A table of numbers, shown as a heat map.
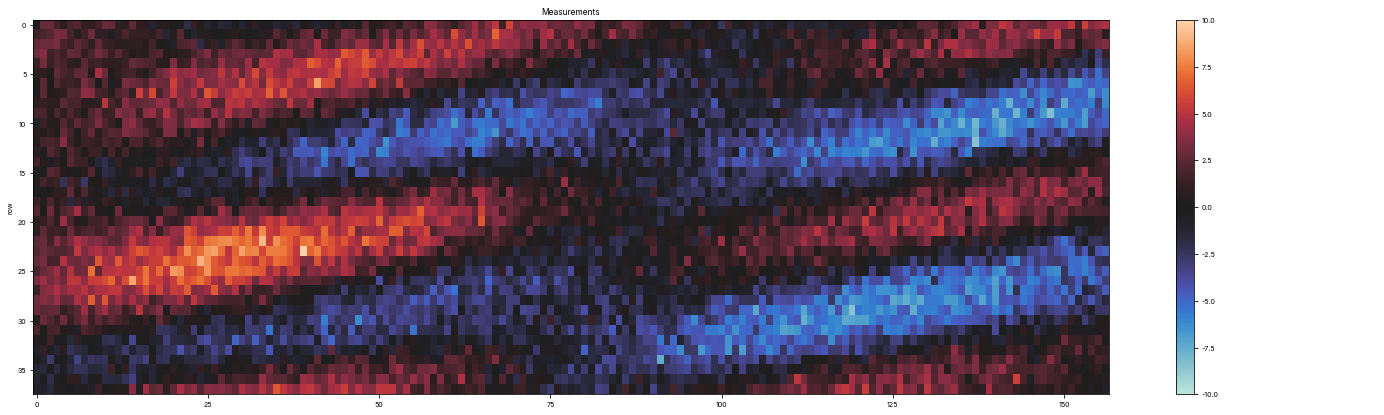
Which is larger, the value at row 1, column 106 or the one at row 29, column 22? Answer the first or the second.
the second
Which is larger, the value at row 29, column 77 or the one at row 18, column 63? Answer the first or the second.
the second
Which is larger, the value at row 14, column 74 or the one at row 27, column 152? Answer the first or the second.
the first
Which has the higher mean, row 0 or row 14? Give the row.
0
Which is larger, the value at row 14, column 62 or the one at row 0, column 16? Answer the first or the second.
the second
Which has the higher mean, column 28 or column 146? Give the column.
28
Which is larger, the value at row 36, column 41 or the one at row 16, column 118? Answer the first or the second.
the first
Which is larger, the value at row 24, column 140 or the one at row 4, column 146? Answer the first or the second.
the second
